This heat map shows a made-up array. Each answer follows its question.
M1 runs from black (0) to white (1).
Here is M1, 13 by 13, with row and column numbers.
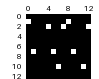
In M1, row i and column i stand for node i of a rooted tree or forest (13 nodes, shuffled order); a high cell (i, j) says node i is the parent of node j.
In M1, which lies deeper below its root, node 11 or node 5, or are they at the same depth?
node 5
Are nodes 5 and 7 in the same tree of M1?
yes
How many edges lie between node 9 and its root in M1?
2
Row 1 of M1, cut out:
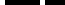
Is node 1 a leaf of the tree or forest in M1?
no
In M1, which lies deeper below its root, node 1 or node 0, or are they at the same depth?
node 0
